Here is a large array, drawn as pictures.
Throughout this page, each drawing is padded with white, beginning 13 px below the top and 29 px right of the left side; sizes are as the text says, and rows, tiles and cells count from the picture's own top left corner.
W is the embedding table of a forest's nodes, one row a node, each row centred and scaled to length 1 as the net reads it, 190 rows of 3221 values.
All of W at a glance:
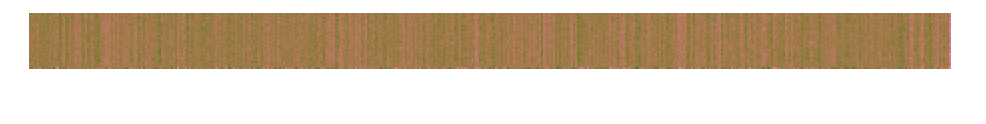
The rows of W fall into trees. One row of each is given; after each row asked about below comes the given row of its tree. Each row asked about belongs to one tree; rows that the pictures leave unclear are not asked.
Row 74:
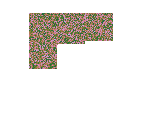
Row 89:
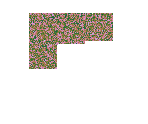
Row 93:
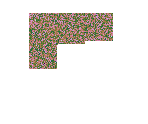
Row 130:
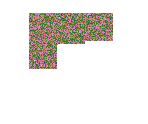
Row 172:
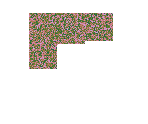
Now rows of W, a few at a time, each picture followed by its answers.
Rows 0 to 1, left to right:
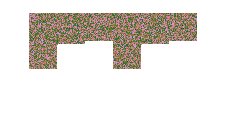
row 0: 93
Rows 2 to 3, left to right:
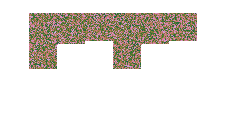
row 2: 93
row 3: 172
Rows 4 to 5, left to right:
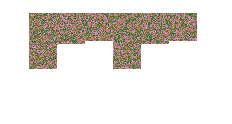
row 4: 89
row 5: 89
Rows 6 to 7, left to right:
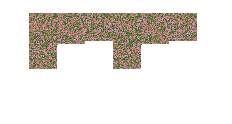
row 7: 89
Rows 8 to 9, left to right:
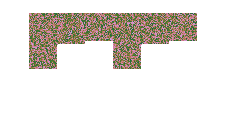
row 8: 89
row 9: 93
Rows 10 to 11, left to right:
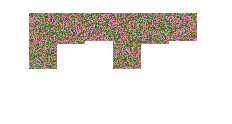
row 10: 172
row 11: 89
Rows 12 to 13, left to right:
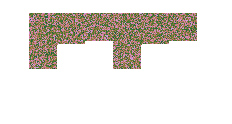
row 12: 172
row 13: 93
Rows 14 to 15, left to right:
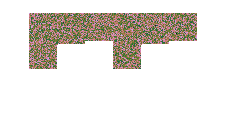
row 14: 93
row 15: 172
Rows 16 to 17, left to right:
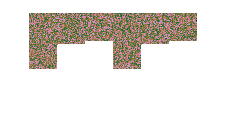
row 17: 172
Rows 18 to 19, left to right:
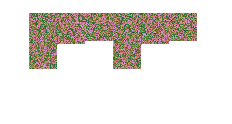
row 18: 172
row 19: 172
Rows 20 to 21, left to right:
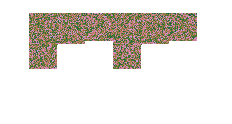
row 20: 89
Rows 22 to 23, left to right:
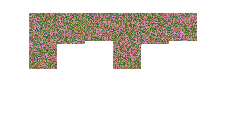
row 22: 74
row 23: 93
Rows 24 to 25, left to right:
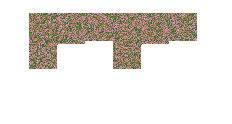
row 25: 89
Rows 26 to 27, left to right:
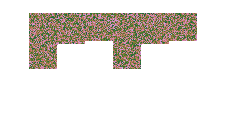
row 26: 89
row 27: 172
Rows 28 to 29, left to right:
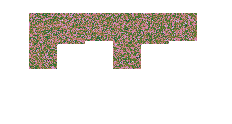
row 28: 74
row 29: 89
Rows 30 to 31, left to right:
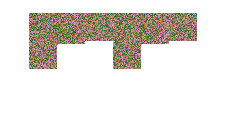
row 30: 172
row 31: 172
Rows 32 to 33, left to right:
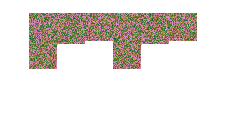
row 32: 89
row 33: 89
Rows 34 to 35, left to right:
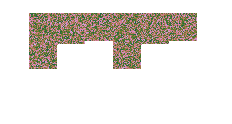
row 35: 89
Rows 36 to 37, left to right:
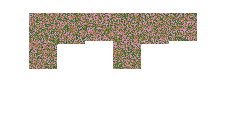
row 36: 93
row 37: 74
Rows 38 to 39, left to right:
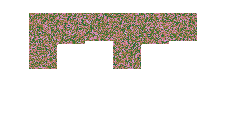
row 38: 89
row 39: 172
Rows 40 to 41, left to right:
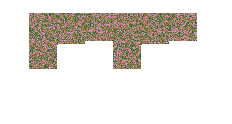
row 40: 93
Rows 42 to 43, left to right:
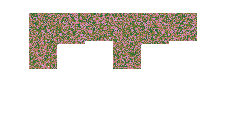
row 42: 172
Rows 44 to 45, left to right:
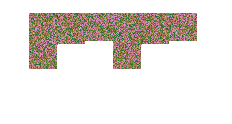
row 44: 93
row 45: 93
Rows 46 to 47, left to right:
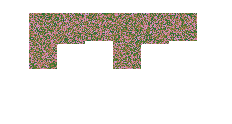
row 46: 74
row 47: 89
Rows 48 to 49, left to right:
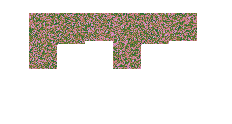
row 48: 93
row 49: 172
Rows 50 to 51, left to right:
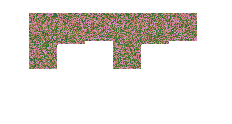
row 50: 89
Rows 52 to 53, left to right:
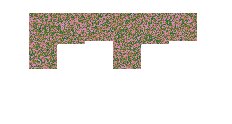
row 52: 172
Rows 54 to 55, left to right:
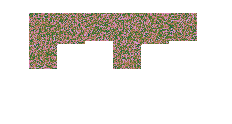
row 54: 172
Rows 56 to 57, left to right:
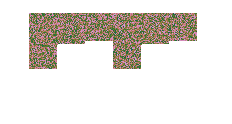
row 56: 89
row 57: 93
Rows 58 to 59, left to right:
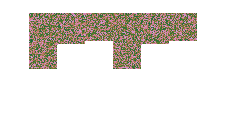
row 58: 172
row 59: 89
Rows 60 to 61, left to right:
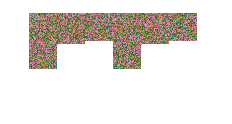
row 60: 93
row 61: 172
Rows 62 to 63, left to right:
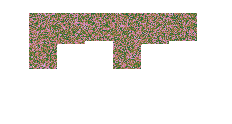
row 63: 74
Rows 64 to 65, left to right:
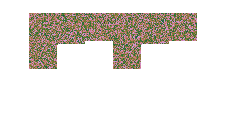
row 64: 93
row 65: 89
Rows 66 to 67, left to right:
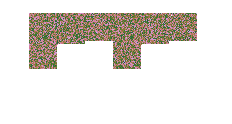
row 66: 93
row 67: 74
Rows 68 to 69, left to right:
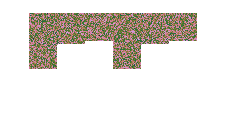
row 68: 93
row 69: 89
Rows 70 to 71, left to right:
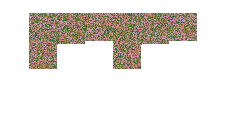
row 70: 93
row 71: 93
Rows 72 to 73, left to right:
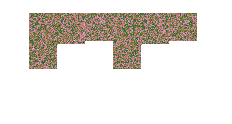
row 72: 172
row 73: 172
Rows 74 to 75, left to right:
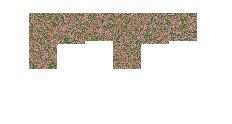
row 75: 89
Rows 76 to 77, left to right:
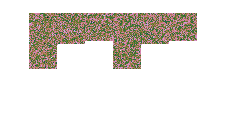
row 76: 130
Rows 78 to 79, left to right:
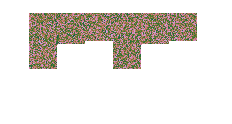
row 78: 93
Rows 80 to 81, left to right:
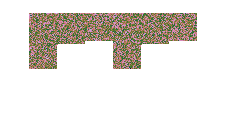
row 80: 93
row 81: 93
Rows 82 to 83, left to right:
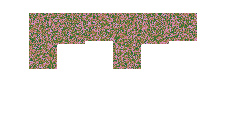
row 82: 89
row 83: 89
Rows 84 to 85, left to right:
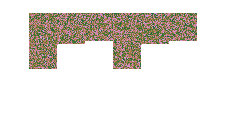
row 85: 172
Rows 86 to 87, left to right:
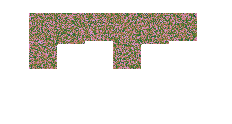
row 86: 93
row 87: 89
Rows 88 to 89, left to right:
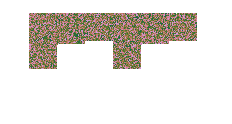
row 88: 93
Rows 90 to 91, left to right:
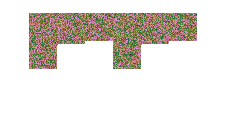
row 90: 89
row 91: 172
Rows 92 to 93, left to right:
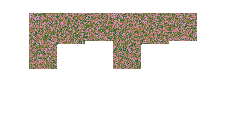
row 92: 93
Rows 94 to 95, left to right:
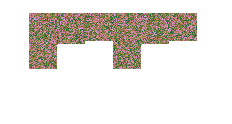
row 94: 93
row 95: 89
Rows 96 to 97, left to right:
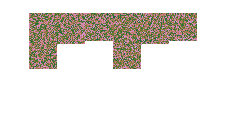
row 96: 172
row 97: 89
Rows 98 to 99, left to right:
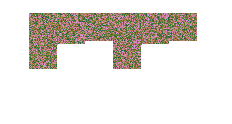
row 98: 172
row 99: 93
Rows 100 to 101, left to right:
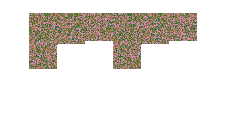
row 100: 93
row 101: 93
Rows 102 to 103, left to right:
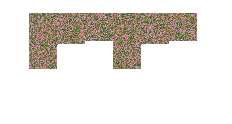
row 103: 74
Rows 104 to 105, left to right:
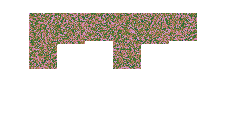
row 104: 172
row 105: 89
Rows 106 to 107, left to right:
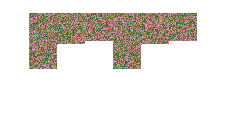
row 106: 172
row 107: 172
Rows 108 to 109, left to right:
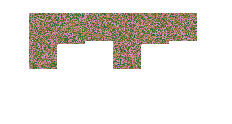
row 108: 74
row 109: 93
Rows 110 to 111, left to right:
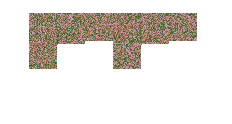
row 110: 93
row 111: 89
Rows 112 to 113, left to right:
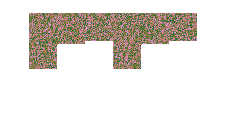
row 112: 89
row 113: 172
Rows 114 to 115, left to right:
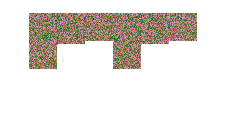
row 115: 89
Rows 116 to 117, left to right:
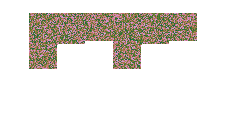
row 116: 89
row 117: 93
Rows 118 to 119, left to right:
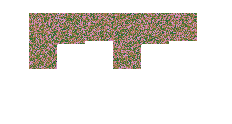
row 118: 89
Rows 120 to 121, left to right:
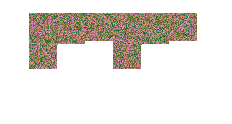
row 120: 89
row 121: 130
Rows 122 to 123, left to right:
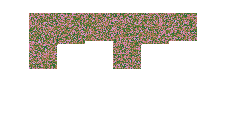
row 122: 93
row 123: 172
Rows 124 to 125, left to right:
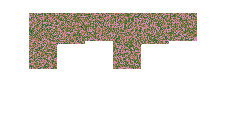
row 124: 93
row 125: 89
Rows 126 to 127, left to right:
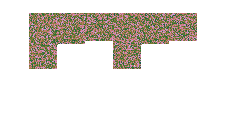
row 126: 89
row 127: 130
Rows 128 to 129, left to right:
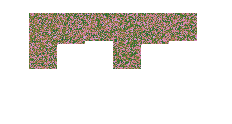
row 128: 89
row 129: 172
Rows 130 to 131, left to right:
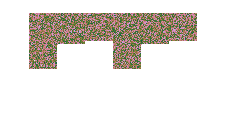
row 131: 93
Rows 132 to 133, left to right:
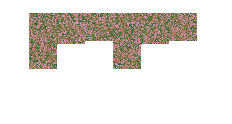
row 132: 172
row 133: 93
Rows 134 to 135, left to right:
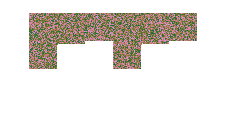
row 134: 93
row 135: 172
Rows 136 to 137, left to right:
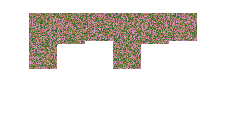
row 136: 89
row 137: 89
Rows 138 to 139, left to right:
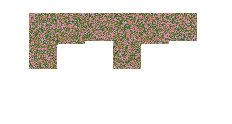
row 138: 93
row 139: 172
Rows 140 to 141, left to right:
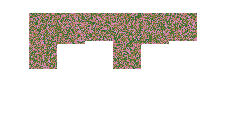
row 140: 172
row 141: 89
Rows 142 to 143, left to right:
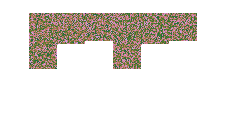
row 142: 172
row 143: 93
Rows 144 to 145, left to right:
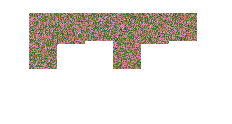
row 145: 74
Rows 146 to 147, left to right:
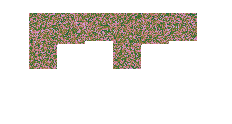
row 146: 172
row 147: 89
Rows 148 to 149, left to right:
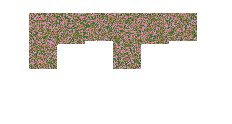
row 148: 93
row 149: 89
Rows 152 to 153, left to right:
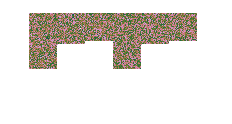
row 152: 74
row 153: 74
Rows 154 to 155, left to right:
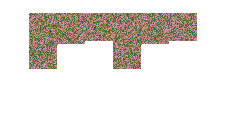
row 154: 172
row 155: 89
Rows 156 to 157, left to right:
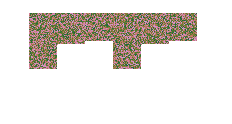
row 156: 172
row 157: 89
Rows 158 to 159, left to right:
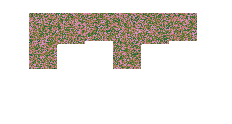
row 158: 172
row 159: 130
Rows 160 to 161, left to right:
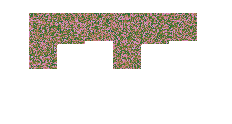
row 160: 172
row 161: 93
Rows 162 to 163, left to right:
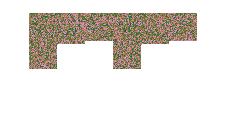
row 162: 172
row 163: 172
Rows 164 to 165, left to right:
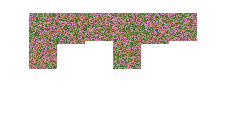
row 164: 93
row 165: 172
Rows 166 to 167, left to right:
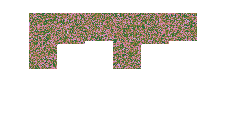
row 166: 74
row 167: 172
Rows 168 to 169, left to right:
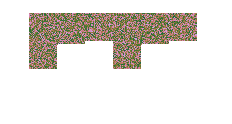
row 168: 93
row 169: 93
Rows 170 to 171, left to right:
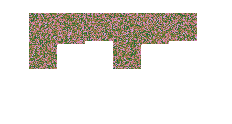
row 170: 89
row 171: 172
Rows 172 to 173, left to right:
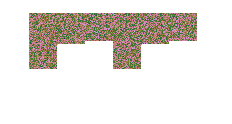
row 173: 93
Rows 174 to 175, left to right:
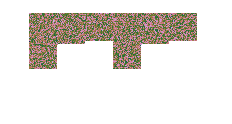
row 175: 172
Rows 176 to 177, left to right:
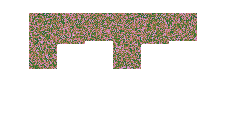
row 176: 74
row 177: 89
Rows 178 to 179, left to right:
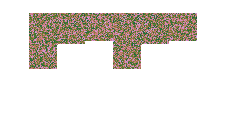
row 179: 130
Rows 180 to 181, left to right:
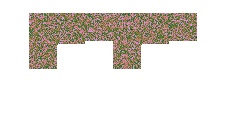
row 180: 93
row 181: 93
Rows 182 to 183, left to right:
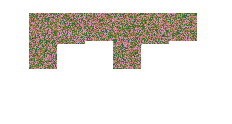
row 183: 172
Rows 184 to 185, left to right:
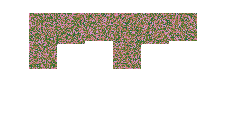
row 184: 93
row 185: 89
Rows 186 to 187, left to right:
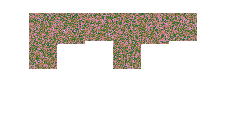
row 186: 130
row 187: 172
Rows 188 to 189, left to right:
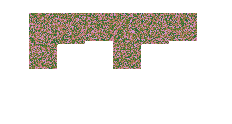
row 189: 89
